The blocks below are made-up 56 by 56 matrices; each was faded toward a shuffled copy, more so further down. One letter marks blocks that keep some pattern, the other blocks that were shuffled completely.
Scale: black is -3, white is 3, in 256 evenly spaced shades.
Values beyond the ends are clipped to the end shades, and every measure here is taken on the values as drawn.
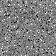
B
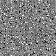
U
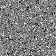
B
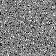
B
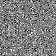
U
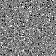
U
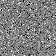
B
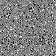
U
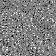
U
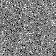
B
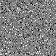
U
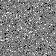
B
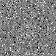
U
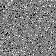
B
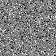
B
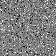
B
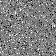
B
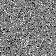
B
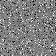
U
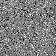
B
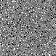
U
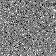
B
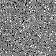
U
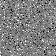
B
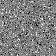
U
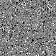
B
